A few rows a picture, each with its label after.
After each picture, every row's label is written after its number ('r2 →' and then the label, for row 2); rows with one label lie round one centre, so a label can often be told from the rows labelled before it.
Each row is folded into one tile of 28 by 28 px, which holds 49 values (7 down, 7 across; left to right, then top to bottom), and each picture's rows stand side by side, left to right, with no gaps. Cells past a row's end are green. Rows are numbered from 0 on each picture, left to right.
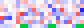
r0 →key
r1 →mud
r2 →mud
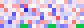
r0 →mud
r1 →mud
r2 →key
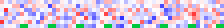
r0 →mud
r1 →mud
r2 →key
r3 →key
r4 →key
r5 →mud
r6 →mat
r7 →key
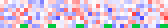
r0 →key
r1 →key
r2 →mat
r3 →mud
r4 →key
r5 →mat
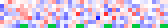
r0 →mat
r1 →key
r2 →key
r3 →mud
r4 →key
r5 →key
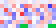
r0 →mud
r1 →mud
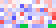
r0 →mud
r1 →mat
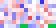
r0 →mud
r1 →key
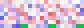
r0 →mat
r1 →mat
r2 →mud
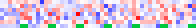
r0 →mat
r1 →key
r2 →key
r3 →mud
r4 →mat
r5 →mat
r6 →mud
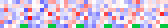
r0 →mud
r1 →key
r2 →key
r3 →key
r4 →key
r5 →key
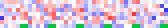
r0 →mat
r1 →mat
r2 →mat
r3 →mat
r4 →key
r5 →mud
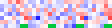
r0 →mat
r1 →key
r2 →mat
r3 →mat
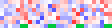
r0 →mat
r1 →mud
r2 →key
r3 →mat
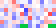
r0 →mud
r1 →key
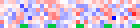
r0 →mud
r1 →mat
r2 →key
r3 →mat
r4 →mat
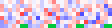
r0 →key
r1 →key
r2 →key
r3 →mud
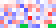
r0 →mud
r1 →key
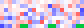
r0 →key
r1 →mud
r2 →mud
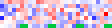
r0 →mat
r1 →mat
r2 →mud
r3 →key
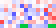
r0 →mud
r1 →mat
